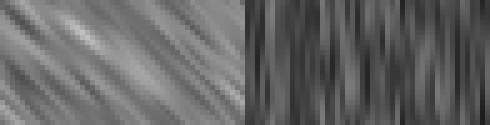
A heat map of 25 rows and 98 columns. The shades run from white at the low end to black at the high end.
The table splits into one row of 2 panels. Panel 1,1: middling, slanting down to the right. Panel 1,2: high, streaked downward.
